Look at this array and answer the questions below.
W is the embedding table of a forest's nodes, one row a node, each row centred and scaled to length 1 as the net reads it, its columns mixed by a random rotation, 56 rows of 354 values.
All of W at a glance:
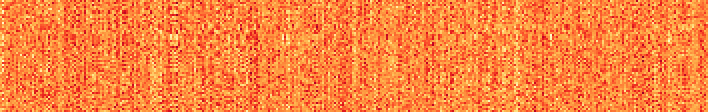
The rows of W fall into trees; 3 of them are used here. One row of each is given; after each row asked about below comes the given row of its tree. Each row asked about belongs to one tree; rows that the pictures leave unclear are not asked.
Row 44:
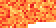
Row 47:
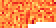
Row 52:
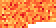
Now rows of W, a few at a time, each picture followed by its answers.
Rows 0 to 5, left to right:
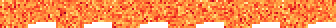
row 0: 52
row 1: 44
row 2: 52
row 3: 44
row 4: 44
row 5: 52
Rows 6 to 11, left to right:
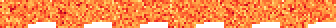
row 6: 52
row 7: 44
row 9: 52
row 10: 44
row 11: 52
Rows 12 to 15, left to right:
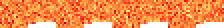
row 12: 47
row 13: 47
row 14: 47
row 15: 44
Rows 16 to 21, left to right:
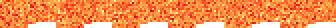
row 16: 44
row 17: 52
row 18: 52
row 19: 52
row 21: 52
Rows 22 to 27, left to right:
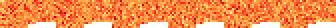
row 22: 52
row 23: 44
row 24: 44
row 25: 47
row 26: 52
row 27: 47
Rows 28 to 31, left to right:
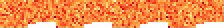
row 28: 52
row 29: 44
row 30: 52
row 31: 44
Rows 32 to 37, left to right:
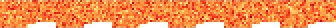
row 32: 52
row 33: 44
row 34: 52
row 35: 52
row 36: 44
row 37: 44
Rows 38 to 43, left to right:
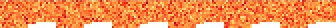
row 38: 47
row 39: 44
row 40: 44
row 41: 44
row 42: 52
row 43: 47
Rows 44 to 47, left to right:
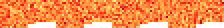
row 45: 47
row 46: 52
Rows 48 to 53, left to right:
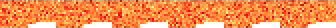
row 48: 44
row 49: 52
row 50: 44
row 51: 47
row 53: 44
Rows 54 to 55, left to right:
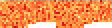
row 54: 52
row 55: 44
